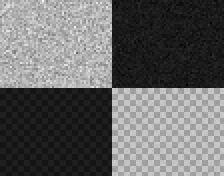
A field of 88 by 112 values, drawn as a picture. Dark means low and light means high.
The table splits into 2 rows of 2 panels. Panel 1,1: high, fine-grained. Panel 1,2: very low, fine-grained, faint in contrast. Panel 2,1: very low, checkered, faint in contrast. Panel 2,2: high, checkered.
